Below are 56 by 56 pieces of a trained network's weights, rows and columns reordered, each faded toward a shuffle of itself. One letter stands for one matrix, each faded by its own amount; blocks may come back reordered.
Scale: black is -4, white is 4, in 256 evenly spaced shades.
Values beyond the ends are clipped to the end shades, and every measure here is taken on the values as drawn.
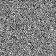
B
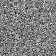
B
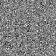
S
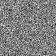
B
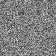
B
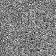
B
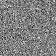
B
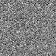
S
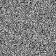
B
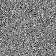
B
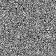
B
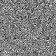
S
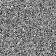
S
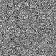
S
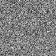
S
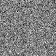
B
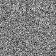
S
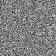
B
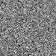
B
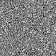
S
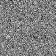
S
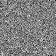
B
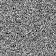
B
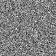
B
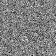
B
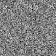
S
